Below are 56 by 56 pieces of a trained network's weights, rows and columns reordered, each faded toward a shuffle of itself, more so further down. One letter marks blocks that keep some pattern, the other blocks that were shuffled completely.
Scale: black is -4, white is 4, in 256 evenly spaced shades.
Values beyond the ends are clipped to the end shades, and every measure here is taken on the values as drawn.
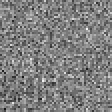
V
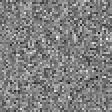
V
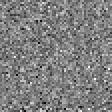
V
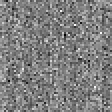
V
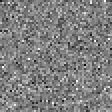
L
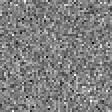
L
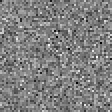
L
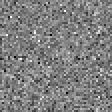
V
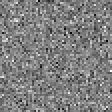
L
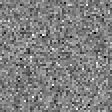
L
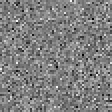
V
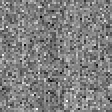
V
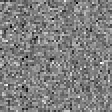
V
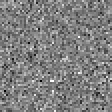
V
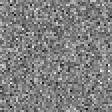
V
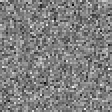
L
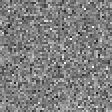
L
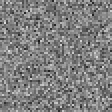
L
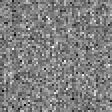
V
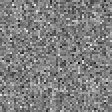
V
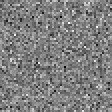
L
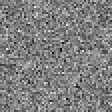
V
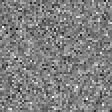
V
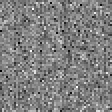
V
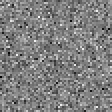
L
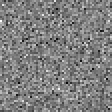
L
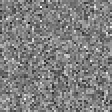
L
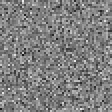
L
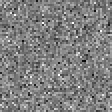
L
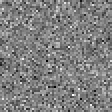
L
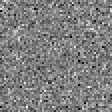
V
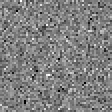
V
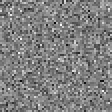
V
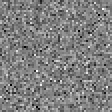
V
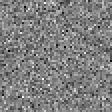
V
